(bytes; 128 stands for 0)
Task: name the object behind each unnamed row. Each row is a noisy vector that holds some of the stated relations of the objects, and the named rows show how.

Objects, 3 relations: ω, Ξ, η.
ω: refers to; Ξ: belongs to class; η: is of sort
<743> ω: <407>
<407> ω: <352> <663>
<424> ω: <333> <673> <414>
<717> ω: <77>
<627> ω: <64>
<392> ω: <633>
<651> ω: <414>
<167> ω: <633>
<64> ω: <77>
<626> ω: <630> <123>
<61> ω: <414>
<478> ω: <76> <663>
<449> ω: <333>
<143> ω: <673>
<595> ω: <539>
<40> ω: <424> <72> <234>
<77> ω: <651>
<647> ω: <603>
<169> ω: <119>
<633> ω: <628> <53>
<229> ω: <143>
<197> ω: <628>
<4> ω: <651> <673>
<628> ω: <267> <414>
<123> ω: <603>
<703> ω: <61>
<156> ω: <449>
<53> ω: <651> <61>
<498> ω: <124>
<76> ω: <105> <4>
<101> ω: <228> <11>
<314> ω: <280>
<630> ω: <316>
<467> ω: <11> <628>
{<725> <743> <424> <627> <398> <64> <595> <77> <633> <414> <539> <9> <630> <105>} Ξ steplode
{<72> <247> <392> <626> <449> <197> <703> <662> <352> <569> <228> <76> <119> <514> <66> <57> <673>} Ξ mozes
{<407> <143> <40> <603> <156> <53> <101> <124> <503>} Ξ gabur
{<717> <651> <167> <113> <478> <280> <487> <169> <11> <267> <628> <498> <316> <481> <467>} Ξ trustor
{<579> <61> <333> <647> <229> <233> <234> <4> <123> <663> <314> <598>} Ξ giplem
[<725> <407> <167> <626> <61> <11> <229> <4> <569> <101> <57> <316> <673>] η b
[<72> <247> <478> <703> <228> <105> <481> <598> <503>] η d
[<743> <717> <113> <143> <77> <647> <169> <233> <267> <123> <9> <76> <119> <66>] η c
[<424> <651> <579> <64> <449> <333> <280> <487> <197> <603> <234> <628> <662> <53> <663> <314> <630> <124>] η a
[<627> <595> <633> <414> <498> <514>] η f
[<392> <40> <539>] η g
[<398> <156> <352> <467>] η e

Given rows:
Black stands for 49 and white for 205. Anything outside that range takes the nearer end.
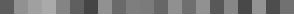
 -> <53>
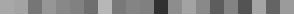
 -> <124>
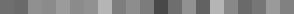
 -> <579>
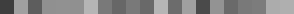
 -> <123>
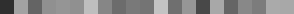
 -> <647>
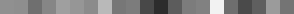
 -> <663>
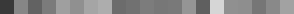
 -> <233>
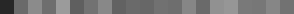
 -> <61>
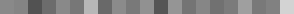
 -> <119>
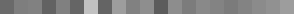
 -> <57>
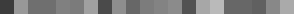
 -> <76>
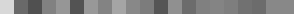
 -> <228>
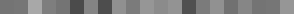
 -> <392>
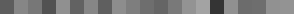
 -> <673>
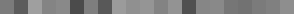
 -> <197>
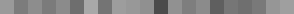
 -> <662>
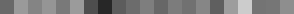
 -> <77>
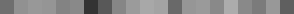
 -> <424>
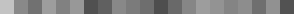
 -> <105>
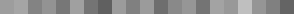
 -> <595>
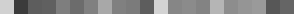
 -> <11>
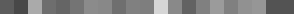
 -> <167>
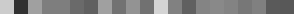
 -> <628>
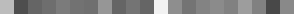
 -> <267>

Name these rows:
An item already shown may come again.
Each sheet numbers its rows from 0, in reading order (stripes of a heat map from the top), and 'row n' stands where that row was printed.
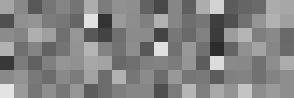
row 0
<352>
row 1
<626>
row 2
<64>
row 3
<316>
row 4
<233>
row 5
<514>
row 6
<539>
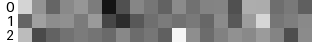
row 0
<414>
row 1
<77>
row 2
<267>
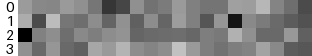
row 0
<633>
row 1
<651>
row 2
<4>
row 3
<498>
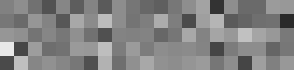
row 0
<673>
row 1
<478>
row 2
<725>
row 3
<280>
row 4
<156>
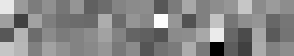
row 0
<539>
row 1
<467>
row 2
<407>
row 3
<603>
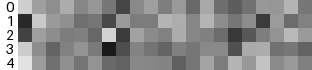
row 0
<630>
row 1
<40>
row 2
<626>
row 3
<414>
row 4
<539>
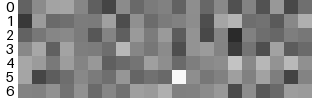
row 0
<53>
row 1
<76>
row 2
<703>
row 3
<503>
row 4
<398>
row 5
<267>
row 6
<449>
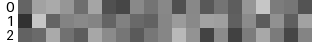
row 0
<627>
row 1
<143>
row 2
<717>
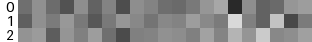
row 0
<673>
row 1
<101>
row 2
<9>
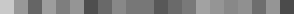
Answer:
<105>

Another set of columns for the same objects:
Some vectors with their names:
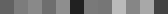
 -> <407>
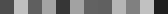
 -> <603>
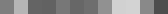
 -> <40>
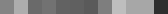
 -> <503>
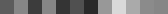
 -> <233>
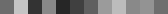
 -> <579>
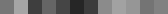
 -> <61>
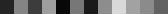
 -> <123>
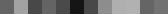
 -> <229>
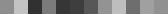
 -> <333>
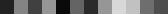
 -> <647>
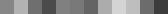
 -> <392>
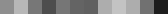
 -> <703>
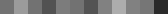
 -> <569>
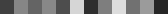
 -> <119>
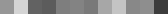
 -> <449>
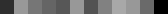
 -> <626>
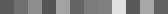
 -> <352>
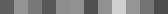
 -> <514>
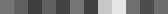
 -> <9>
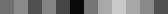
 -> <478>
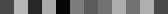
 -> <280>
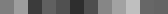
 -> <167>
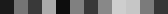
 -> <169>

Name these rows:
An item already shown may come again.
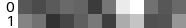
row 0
<743>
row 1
<414>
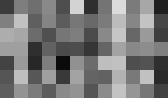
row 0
<119>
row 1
<124>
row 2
<72>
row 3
<11>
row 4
<630>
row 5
<603>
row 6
<514>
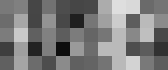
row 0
<717>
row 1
<663>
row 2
<124>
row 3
<630>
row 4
<156>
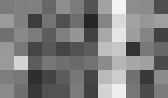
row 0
<76>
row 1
<267>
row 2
<66>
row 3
<105>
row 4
<53>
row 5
<633>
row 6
<77>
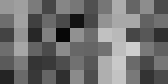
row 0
<673>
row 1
<229>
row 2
<630>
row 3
<156>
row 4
<398>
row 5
<595>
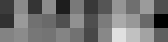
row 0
<316>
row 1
<626>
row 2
<143>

